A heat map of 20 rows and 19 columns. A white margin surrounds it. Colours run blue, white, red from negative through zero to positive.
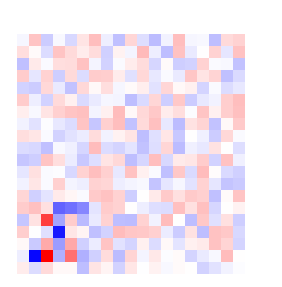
Slope: none. Odd patch: rougher, in the bottom left. Histogram: heavy tails on both sides. Average level on the scale: 50%. Mirror symmetry: none.
